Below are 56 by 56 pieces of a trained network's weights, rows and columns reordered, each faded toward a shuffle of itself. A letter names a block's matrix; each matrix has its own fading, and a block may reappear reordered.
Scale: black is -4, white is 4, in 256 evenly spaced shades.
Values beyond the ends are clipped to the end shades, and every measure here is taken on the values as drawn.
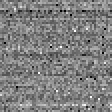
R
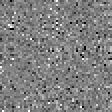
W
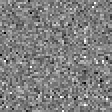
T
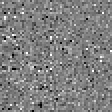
W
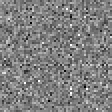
T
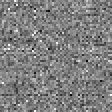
T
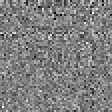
T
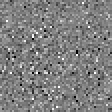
W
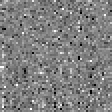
W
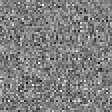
T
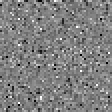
W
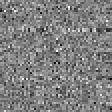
T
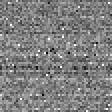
R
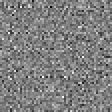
T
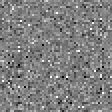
W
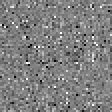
W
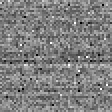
R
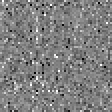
W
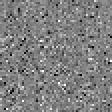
W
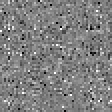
W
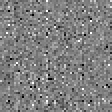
W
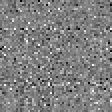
W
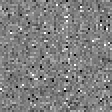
W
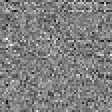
T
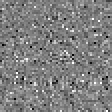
W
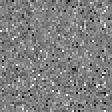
W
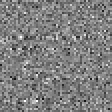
T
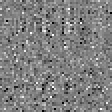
W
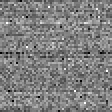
R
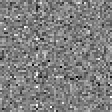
T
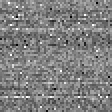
R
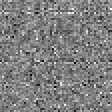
T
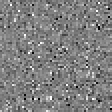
W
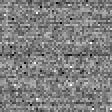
R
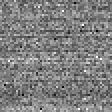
R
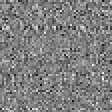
T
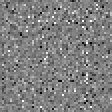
W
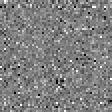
W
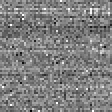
R
